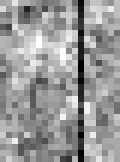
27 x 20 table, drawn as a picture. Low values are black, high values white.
The grain runs up and down. Column 14 stands out from the rest. No overall slope runs across the table.
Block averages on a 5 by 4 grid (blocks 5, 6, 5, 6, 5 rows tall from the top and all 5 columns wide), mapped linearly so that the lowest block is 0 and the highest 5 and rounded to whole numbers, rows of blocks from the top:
2 2 1 4
4 5 3 2
3 2 1 3
2 2 2 2
2 1 0 4
